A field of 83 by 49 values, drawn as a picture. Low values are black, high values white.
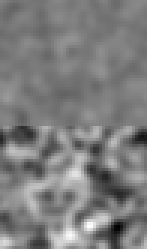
Seam: horizontal, 50% of the way down, the top part calmer. Slope: none. Grain: blotchy. Lone odd cells: none. Histogram: heavy tails on both sides.
